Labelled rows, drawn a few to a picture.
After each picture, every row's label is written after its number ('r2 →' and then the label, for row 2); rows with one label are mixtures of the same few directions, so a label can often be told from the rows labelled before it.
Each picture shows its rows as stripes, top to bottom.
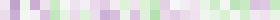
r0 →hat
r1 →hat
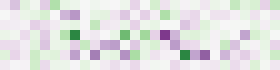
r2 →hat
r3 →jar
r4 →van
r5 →jar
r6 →hat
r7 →van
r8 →hat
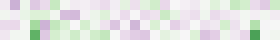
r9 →hat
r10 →jar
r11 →hat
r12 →hat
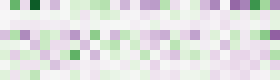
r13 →hat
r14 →hat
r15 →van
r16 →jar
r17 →hat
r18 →jar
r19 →hat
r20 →jar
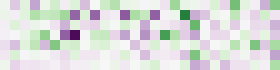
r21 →hat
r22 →van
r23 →van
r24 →jar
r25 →hat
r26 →van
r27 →van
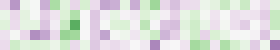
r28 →hat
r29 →jar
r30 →jar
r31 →jar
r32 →van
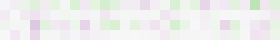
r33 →hat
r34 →jar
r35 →hat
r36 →hat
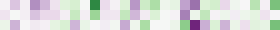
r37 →van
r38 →van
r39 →van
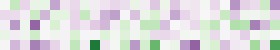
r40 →hat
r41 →hat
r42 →hat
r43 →jar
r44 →van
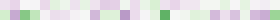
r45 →hat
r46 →jar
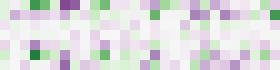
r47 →jar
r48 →van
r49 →van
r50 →van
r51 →jar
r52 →jar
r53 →van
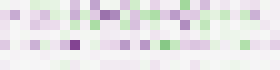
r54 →van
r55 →hat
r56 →van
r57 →van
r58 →jar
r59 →jar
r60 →van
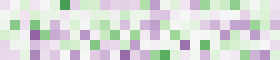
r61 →van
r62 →jar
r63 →hat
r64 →hat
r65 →van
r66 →jar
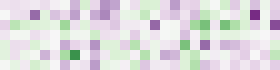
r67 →hat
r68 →hat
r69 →van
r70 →van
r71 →van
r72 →jar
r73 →van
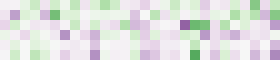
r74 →hat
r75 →hat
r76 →van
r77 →van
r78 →van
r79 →van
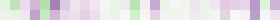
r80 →hat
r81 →hat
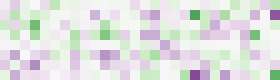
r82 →hat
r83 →van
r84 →jar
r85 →hat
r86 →jar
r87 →hat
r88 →jar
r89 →van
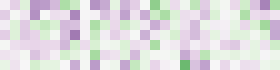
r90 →jar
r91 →jar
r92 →jar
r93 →jar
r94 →van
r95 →van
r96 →van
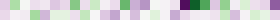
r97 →van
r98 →hat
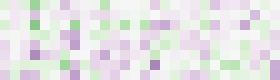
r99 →jar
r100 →hat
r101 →jar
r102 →jar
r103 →jar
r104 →jar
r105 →van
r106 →jar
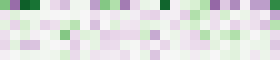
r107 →jar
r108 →van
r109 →jar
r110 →van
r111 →jar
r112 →van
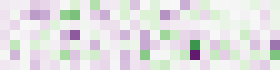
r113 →van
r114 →jar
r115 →hat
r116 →jar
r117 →van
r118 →van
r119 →jar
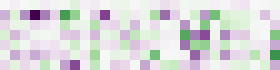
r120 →jar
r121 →jar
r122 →van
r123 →van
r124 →van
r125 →van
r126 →jar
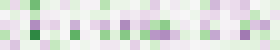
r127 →jar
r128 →hat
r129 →jar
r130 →jar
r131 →hat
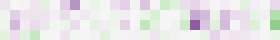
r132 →jar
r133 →van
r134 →van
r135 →jar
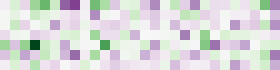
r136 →jar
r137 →van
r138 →hat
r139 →van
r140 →jar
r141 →jar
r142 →hat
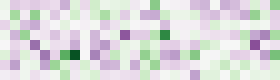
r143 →van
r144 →hat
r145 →jar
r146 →jar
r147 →hat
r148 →jar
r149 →hat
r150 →van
